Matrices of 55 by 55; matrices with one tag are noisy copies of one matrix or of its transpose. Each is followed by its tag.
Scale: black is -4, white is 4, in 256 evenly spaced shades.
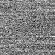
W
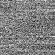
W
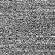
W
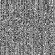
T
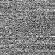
W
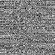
T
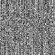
T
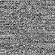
T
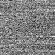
W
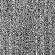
W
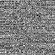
T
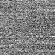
W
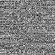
T
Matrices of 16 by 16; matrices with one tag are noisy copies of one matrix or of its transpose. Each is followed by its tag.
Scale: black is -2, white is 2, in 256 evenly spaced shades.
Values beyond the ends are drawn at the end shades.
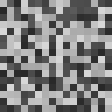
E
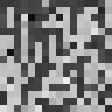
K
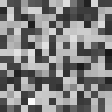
E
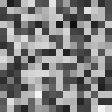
E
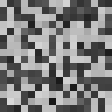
E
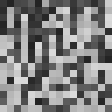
K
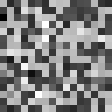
E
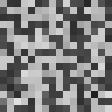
E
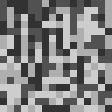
K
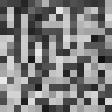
K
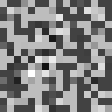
E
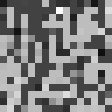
K
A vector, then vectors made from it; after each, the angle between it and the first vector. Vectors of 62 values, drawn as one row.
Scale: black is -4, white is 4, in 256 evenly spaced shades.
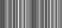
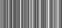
orthogonal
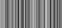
nearly opposite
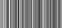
partly opposed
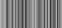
nearly opposite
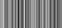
nearly opposite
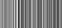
partly opposed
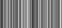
partly aligned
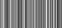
partly opposed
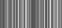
nearly parallel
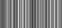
nearly parallel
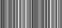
nearly parallel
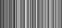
partly aligned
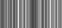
nearly parallel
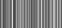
partly aligned
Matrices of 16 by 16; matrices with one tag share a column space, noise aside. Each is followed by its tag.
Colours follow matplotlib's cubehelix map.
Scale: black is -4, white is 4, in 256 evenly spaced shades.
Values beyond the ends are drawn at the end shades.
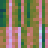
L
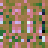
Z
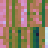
L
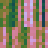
L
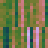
L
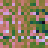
Z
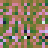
Z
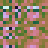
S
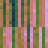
L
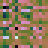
S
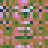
S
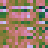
S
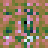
Z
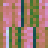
L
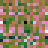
Z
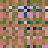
S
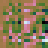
Z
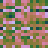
S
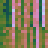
L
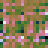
Z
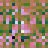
Z
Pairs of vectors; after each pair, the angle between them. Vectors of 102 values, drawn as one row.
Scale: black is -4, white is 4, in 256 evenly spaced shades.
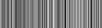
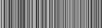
partly aligned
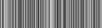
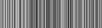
orthogonal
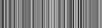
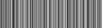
orthogonal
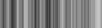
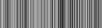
partly opposed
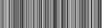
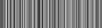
orthogonal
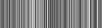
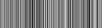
nearly opposite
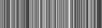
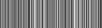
orthogonal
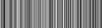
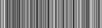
partly opposed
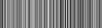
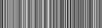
nearly parallel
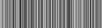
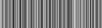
nearly parallel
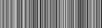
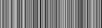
nearly parallel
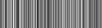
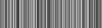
nearly parallel
